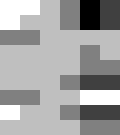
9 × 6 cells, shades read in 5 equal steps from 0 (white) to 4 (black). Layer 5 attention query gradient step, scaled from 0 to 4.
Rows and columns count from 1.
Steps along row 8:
up same up up same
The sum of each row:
10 11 8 7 8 11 6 10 8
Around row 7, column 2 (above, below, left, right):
1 1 2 1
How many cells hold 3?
6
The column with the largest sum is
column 5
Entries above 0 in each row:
4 5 6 6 6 6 4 5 6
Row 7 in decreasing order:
2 2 1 1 0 0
